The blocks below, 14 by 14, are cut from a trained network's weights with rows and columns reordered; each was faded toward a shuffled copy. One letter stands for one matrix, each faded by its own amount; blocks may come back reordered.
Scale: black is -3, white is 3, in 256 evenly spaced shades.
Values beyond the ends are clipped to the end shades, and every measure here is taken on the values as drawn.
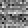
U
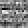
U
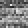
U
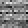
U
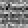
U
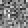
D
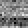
U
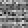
U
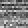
U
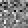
D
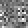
D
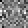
D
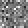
D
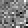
D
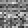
U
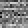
U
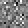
D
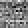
U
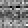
U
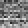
U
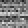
U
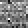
U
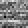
U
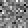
D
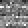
U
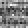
U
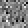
D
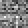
U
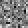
D
